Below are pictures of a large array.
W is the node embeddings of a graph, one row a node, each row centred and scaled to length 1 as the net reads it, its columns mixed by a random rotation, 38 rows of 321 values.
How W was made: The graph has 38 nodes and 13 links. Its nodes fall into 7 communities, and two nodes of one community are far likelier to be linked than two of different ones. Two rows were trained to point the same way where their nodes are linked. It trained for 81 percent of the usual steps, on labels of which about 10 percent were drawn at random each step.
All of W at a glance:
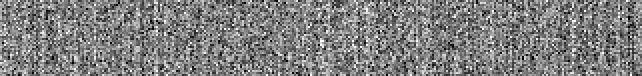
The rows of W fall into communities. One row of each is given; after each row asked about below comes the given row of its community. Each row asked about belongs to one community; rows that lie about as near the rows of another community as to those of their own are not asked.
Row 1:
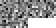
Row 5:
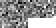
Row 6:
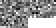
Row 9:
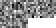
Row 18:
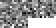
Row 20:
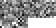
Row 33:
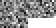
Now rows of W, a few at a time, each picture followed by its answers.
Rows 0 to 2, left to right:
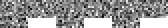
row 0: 33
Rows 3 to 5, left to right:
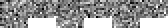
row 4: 9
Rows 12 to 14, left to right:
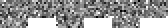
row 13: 1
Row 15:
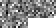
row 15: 5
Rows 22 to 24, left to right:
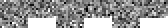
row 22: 20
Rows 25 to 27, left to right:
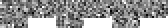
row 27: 18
